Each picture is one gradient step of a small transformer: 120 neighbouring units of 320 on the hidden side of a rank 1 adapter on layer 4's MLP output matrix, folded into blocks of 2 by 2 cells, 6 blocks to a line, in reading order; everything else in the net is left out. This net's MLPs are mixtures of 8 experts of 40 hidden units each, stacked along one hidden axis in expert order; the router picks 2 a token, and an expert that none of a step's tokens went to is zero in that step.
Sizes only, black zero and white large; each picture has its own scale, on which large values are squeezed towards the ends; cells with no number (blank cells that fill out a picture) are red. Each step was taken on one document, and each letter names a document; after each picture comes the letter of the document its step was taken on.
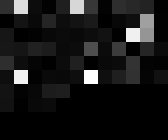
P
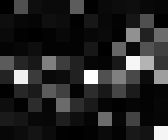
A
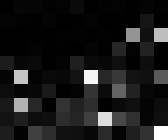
A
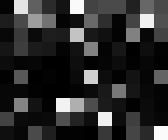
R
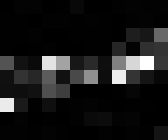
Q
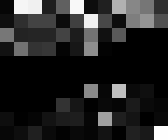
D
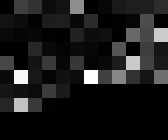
A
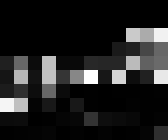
Q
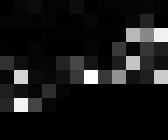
A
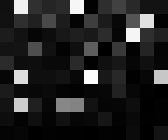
P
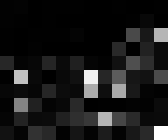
A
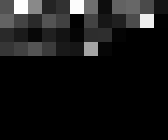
P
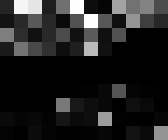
D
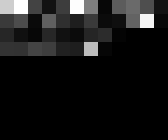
P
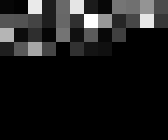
D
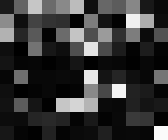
R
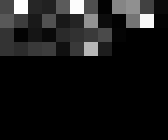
P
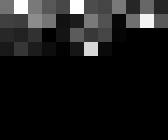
P
